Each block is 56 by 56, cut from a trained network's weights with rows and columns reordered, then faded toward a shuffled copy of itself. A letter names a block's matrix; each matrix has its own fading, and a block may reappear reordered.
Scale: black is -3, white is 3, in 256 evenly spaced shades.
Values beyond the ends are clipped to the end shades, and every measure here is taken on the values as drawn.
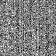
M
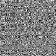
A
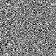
A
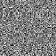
A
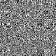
A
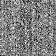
M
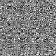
A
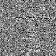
A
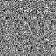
A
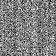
M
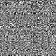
A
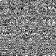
A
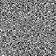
A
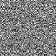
A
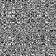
A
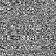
A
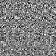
A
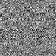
A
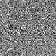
A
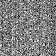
M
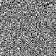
A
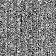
M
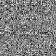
A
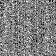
M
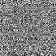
A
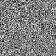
A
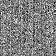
M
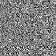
A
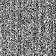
M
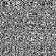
A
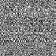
A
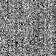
M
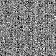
M
